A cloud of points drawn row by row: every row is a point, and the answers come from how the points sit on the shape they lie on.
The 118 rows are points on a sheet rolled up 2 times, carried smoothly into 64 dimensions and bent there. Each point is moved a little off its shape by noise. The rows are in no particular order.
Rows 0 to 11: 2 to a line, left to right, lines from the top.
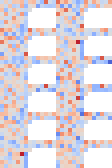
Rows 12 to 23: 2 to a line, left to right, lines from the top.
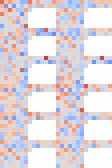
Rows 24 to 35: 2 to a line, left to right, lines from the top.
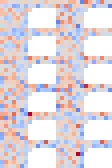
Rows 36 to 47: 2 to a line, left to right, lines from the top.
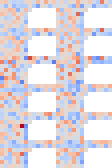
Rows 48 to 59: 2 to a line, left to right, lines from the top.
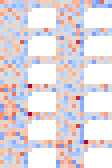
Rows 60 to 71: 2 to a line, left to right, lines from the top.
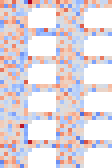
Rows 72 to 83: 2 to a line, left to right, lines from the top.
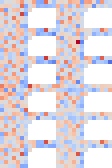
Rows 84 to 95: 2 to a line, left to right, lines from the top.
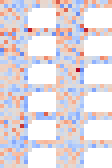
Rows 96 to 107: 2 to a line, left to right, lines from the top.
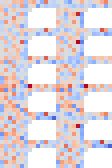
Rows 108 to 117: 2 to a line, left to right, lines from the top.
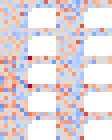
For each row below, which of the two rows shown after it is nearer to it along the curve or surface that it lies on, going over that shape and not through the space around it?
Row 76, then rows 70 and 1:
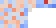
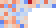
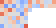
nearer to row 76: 70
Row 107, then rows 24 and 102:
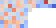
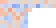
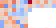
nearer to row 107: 102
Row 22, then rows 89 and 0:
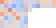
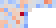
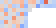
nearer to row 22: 89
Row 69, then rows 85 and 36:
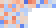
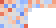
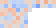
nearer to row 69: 85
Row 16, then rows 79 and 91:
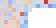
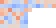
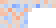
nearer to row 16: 91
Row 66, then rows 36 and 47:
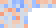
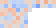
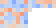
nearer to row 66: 47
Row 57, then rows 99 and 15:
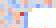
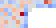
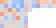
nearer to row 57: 99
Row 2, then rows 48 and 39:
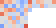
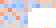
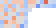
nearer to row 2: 48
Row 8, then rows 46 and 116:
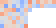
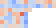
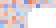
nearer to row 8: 116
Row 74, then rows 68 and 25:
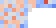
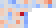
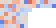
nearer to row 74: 25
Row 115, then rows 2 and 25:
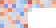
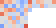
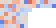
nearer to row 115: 2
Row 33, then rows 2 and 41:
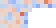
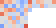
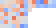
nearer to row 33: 41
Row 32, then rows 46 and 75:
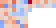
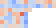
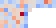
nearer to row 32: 75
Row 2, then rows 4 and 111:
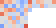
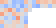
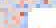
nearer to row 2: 4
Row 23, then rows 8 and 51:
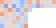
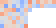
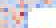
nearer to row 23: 8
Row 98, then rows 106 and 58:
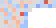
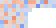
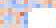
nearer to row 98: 106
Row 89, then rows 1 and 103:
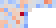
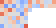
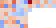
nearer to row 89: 103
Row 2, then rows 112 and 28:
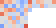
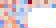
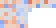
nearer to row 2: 112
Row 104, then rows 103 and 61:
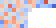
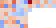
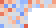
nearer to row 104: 103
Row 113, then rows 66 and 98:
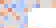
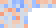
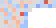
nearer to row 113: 66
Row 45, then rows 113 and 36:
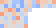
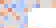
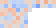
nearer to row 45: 113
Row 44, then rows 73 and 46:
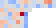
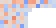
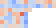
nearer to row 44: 46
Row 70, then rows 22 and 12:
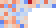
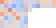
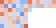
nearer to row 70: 12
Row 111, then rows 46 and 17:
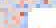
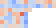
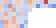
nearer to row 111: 17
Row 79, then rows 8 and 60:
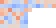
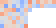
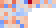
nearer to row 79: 8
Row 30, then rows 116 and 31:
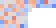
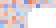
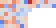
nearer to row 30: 31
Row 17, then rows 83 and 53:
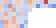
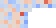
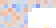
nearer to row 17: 83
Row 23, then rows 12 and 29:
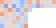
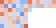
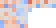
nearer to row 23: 29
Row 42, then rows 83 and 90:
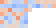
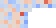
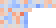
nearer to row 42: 90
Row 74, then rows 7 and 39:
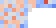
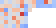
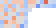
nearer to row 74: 7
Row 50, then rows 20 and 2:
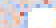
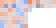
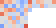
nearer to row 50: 20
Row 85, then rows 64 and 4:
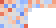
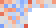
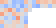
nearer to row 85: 64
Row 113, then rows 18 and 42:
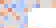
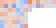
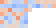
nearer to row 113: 42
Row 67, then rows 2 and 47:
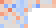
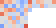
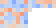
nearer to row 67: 47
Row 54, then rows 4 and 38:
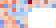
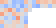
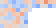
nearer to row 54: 4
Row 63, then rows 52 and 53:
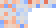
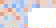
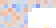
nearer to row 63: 52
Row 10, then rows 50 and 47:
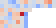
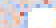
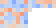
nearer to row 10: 47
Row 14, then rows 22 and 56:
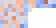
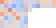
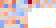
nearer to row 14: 56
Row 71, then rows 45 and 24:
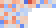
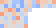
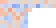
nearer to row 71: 45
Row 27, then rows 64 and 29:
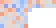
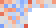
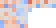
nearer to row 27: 29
